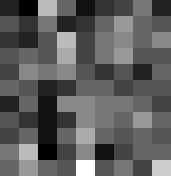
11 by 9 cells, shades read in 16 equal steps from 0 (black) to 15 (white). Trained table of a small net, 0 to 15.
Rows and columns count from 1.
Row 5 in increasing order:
2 3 4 5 5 6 7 8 8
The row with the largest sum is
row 11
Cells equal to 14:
0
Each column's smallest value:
2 0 0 2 1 1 4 2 2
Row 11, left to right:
6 9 6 5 15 5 7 4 12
